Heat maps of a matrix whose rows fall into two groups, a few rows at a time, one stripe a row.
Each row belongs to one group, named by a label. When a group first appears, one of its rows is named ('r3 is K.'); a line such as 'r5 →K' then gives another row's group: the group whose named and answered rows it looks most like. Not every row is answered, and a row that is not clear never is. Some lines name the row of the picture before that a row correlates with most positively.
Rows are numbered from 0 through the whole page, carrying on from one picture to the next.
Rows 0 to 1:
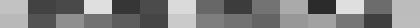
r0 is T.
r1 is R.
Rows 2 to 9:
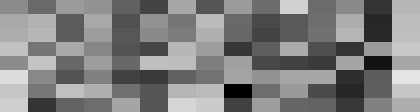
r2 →R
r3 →T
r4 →T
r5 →R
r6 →T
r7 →R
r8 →R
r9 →R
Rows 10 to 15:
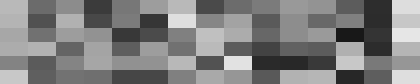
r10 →R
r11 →R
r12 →R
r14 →T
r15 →R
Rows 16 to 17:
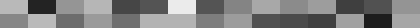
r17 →T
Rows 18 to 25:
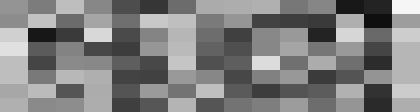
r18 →R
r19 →T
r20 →T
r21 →R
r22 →R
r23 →R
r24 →T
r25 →R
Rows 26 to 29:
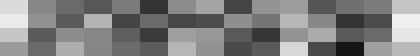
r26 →R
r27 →R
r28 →R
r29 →R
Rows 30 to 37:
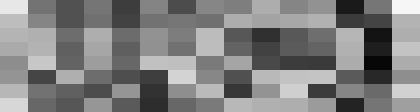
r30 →R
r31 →R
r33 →T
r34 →T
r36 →R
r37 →R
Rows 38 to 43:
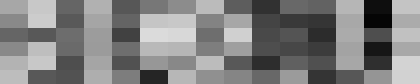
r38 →T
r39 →T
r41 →T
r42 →T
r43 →R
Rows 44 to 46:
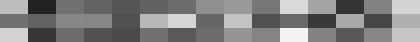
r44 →R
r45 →T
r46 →R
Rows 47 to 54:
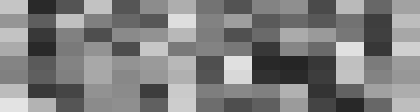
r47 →T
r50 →T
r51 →T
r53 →R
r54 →R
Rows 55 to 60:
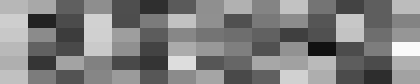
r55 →R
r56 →T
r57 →T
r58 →R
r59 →R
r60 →R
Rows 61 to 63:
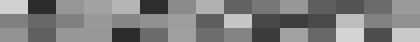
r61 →R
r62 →T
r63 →T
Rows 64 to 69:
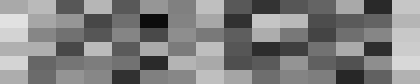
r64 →T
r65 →R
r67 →T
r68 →R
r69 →R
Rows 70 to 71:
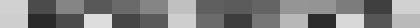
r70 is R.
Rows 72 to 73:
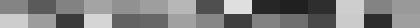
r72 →T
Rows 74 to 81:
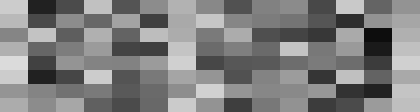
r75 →R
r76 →T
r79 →T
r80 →R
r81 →R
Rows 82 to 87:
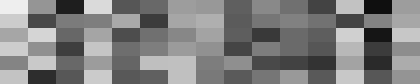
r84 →T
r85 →T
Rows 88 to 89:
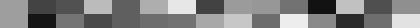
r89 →R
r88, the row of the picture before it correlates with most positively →87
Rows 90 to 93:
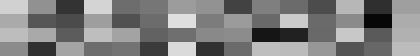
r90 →T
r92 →T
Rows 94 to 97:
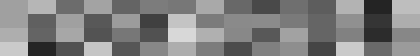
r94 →T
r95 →R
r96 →R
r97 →T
